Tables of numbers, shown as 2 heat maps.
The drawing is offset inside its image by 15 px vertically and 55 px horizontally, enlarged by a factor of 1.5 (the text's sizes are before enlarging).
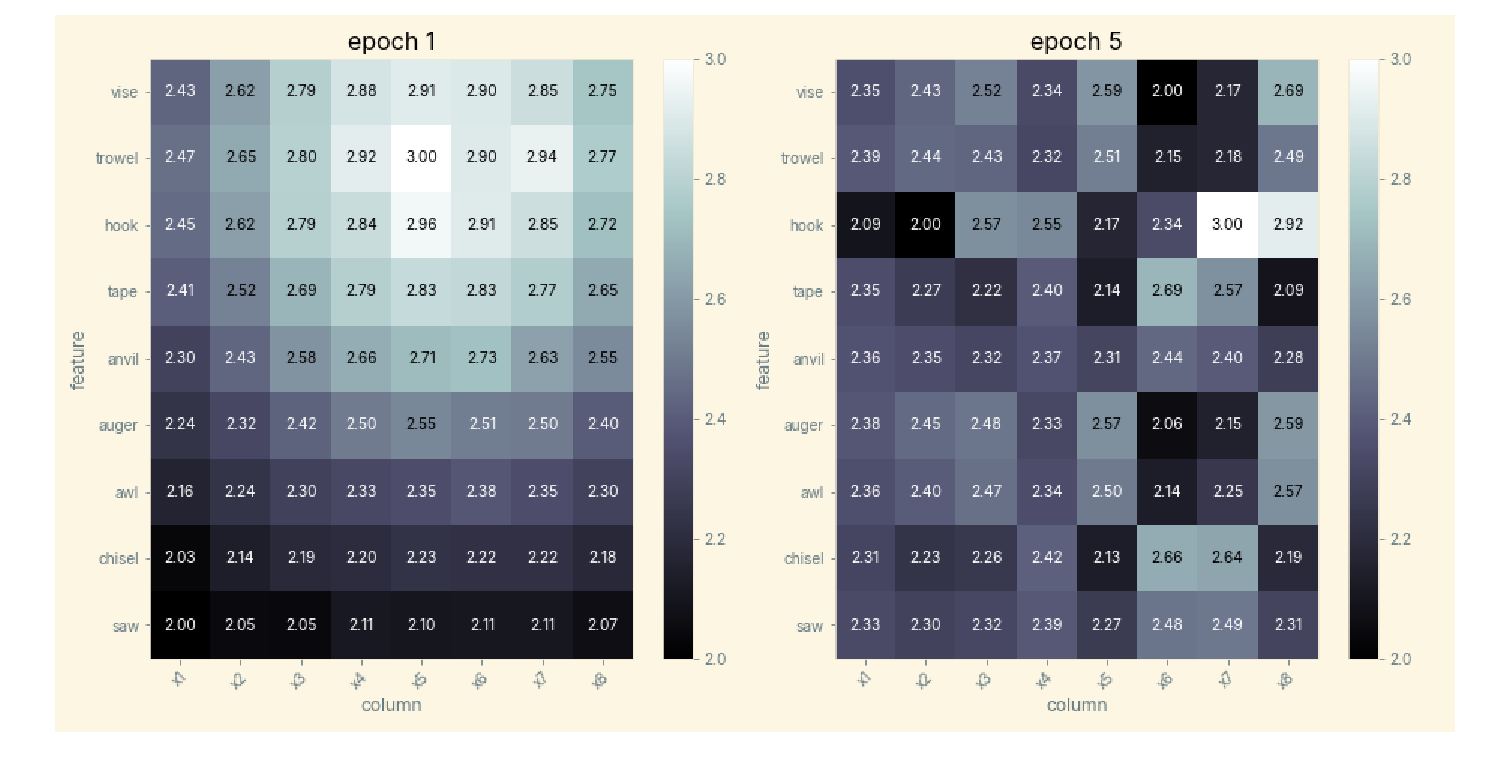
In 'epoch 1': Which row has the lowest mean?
saw
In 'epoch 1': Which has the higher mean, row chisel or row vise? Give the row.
vise
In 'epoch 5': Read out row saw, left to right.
2.33 2.30 2.32 2.39 2.27 2.48 2.49 2.31
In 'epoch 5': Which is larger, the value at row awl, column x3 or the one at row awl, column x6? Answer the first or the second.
the first
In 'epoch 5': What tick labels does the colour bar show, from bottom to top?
2.0, 2.2, 2.4, 2.6, 2.8, 3.0
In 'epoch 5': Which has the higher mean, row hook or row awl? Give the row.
hook
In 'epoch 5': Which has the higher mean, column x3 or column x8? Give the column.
x8
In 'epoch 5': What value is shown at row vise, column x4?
2.34
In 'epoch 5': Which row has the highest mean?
hook
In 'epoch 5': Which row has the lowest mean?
tape
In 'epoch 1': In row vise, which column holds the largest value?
x5
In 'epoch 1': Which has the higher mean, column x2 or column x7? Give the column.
x7
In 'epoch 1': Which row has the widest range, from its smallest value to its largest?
trowel
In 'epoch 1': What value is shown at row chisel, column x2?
2.14
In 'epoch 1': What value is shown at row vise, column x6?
2.90
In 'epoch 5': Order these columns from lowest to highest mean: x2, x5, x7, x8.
x2, x5, x7, x8
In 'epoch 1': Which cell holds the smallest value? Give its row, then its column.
saw, x1
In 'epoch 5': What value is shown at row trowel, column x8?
2.49
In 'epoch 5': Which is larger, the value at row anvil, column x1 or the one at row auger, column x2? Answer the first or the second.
the second
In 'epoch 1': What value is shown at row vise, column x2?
2.62
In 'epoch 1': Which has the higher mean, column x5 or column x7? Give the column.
x5
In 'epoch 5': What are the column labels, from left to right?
x1, x2, x3, x4, x5, x6, x7, x8
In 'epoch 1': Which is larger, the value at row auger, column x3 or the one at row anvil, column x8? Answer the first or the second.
the second
